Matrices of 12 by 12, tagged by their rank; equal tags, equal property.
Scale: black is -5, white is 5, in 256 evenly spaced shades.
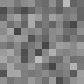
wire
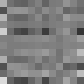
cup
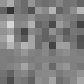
cup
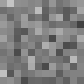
wire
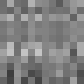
cup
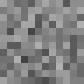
wire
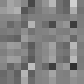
cup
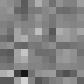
cup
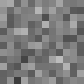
wire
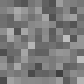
wire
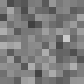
wire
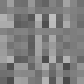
cup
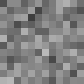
wire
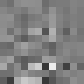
cup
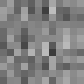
cup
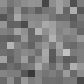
wire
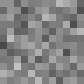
wire
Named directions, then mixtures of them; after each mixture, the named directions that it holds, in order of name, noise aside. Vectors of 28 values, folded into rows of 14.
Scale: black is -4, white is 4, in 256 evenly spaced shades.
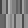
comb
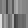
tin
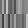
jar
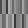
comb, tin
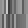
comb, jar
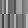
jar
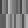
comb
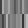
comb, jar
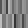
comb, tin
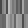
comb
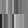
tin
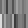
tin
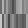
jar, tin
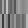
jar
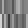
jar, tin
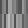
comb, jar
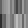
comb, tin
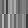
jar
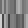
jar, tin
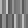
comb, tin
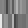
tin
